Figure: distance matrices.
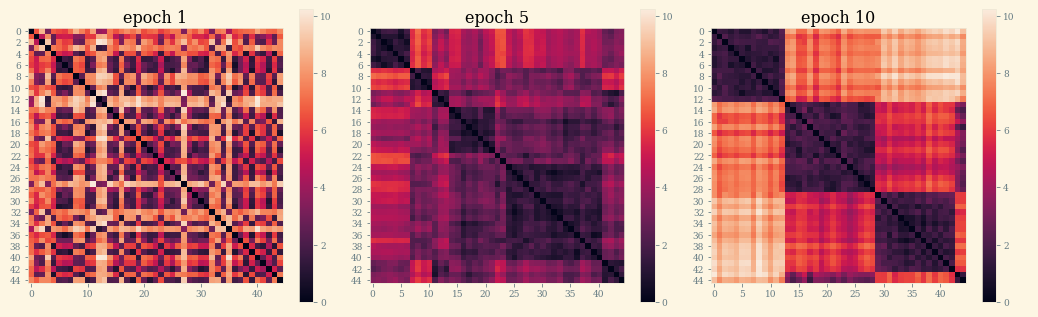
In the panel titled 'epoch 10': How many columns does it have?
45
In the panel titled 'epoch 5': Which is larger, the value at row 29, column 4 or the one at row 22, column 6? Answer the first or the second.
the second
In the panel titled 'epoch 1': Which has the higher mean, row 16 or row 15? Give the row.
16
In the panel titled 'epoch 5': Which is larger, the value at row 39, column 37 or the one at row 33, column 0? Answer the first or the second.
the second
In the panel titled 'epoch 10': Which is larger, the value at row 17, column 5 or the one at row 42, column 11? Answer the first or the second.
the second
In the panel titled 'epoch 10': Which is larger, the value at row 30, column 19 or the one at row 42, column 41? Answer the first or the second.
the first
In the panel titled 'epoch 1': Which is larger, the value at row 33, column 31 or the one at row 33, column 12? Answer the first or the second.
the second
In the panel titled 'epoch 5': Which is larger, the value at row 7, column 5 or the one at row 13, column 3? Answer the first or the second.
the first
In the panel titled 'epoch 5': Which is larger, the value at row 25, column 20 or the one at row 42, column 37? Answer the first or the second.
the second
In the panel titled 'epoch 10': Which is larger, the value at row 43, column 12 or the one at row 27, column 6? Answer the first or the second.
the first
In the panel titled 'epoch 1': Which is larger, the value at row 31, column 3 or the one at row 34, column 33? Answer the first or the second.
the second
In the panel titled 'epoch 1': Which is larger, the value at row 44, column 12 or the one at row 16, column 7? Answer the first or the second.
the first
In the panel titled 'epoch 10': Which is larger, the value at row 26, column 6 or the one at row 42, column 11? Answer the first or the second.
the second
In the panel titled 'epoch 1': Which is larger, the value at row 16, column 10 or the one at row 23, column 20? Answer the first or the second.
the first
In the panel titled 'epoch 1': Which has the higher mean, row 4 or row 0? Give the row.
0
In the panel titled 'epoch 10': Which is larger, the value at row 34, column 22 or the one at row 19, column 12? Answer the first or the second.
the second
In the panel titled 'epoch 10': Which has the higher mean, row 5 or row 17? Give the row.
5
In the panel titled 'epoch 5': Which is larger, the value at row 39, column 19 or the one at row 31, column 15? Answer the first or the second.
the second
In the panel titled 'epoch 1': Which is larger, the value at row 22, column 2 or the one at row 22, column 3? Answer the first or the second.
the second
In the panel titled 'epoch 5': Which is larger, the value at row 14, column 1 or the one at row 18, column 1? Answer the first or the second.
the first
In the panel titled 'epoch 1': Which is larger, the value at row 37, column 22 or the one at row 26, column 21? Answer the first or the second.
the first
